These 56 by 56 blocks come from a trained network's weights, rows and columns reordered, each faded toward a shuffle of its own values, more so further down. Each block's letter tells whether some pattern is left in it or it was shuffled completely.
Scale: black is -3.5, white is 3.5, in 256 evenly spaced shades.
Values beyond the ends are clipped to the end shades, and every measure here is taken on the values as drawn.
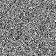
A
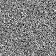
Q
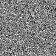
Q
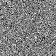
Q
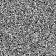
Q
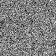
Q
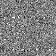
A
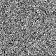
A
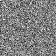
Q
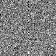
A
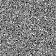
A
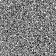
A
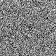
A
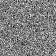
Q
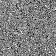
Q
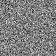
Q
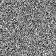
A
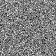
A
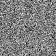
A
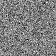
Q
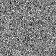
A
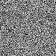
Q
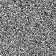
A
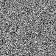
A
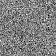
Q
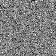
Q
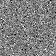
Q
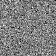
Q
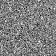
Q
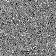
Q
